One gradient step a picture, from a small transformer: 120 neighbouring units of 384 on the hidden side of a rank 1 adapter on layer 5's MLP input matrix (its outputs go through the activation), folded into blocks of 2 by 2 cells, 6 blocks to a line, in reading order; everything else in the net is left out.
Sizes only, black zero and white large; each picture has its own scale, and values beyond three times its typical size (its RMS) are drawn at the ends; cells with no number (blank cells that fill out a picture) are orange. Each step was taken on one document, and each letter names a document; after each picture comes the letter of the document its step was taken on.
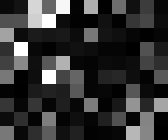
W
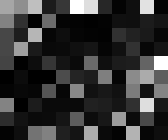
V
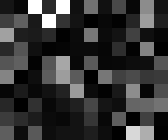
W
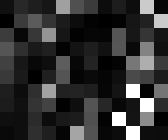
V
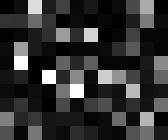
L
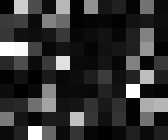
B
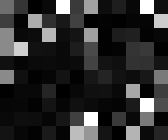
V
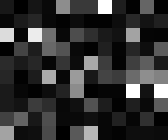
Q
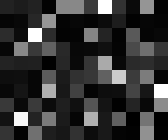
Q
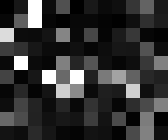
L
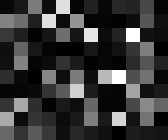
L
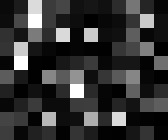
L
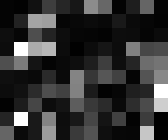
Q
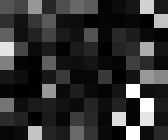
V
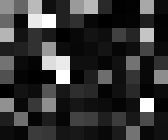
B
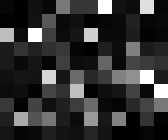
Q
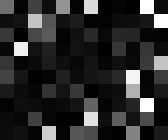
V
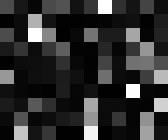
Q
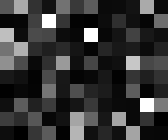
B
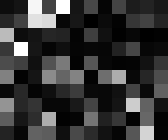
W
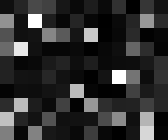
L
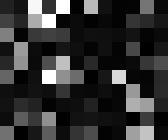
W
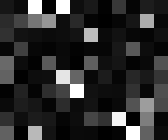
W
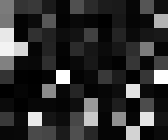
V
